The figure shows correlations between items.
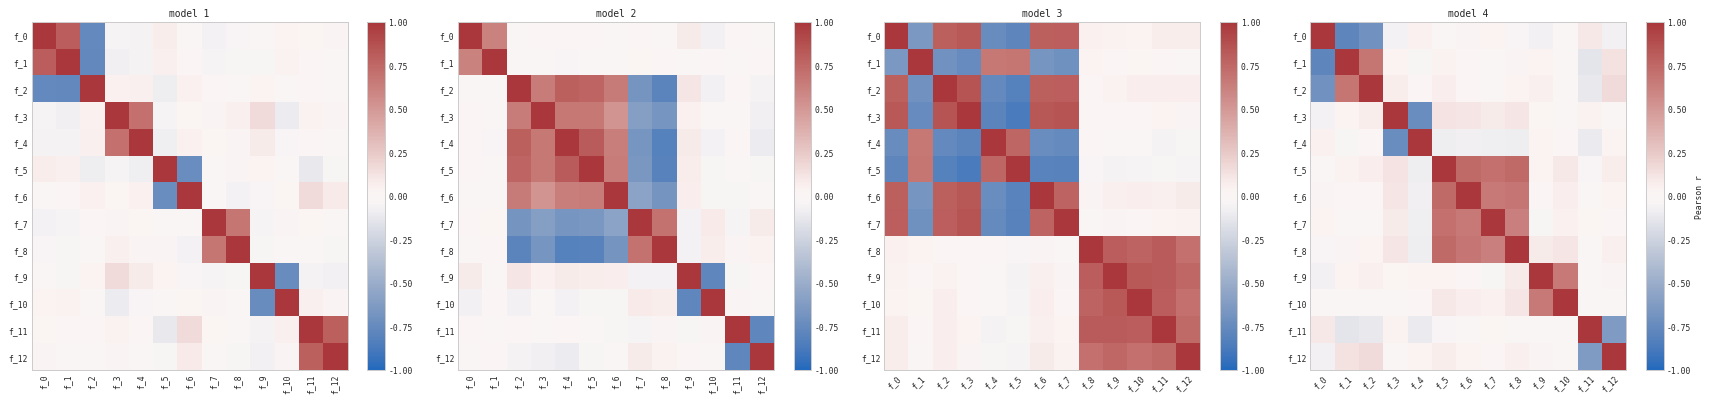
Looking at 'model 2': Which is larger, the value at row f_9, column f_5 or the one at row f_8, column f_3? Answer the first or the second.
the first
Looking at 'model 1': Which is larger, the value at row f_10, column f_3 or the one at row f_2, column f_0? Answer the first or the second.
the first
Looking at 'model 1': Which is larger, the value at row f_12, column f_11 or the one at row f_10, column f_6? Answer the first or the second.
the first
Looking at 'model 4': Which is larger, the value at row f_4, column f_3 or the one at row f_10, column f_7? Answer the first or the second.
the second
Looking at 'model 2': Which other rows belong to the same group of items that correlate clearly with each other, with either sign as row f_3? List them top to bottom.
f_2, f_4, f_5, f_6, f_7, f_8
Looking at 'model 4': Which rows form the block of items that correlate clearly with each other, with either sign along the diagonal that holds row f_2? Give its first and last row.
f_0 to f_2
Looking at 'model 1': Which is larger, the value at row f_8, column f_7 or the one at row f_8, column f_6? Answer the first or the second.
the first
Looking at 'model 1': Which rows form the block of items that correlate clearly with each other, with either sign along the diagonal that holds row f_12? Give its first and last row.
f_11 to f_12
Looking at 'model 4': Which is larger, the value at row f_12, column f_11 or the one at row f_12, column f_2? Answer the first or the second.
the second
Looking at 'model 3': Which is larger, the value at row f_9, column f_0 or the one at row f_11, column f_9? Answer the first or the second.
the second
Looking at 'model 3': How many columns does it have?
13
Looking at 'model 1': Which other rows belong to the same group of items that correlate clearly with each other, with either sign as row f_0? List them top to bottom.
f_1, f_2
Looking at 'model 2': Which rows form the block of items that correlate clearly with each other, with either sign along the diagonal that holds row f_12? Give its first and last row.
f_11 to f_12
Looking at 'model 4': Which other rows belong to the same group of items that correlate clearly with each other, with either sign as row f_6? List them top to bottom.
f_5, f_7, f_8
